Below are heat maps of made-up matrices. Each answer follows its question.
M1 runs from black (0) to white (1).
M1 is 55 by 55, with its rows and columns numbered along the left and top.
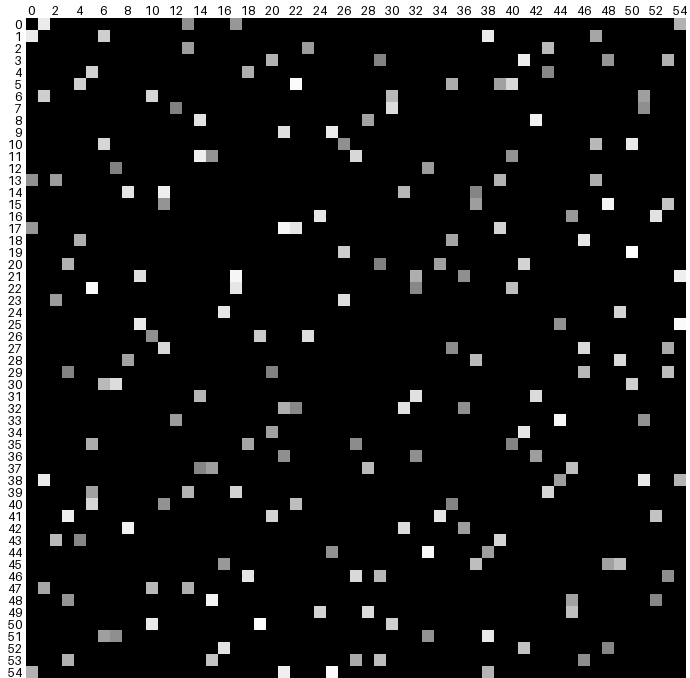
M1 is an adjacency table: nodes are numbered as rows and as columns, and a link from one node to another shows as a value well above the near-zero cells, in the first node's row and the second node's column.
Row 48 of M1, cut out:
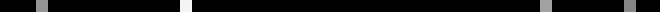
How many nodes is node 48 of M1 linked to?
4
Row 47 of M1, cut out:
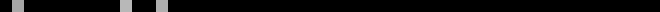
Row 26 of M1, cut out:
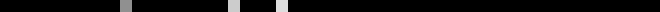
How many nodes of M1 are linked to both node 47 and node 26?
1
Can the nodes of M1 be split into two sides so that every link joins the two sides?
no
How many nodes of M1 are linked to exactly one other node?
0
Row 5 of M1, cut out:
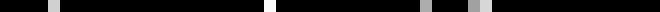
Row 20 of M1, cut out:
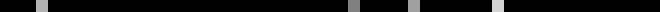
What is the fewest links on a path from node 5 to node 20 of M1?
5
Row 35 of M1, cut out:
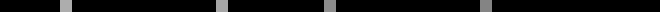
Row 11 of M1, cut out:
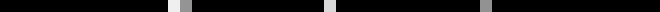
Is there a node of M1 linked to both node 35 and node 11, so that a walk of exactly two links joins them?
yes
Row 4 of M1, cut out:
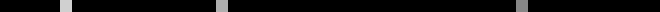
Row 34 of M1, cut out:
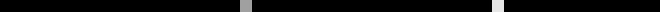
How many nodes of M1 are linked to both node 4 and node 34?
0
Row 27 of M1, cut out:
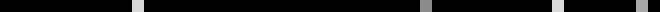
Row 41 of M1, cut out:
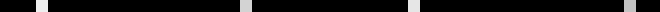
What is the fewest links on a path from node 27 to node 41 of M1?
3
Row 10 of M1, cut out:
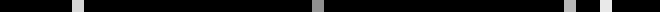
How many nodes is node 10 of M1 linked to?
4
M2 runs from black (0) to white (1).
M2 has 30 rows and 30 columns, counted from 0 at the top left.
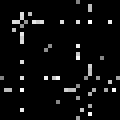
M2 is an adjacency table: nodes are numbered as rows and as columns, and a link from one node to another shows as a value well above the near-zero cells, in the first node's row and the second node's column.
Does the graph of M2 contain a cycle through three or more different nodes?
no
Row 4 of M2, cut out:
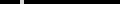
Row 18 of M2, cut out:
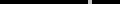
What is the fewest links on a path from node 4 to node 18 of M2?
3
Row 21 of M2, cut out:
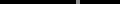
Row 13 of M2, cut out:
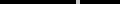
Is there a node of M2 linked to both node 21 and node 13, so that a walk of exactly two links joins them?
yes
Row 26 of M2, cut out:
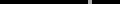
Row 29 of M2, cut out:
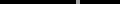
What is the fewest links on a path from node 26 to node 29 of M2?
4
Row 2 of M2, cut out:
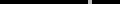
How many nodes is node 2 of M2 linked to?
1
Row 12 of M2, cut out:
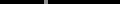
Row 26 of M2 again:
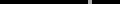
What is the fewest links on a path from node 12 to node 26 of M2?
5
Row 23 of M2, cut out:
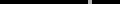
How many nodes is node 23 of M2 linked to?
1
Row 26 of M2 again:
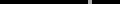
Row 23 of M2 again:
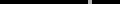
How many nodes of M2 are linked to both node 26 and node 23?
1
